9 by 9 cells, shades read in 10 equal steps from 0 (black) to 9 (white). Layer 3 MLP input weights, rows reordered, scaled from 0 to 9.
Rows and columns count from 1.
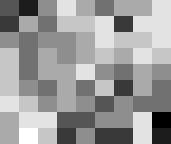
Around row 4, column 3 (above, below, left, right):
5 6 4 5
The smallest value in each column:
2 1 4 2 3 2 2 4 0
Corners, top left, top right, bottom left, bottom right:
3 8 6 1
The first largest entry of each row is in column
4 6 6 8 5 1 1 2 2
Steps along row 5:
down up same up down down up down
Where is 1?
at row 1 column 2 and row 9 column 9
